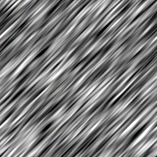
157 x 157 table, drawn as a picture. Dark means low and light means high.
On average the colour sits 50% of the way up the scale. The values follow a bell shape. Streaks slant up to the right. The halves do not mirror each other. No single row or column stands out from its neighbours. There is no overall slope.
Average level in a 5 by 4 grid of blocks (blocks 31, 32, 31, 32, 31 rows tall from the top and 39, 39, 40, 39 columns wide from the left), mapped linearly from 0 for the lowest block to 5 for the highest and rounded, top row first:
0 1 3 1 | 1 1 0 0 | 2 3 2 1 | 1 1 2 3 | 5 0 1 3
